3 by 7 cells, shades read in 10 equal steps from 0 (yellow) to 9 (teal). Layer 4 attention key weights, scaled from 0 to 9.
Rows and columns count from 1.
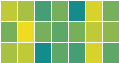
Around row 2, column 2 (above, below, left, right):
3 2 5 5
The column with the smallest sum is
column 6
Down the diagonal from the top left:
2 0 9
